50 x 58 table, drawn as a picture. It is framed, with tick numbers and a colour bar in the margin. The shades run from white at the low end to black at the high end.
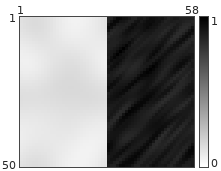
The table splits into one row of 2 panels. Panel 1,1: very low, smooth, faint in contrast. Panel 1,2: very high, slanting up to the right, faint in contrast.
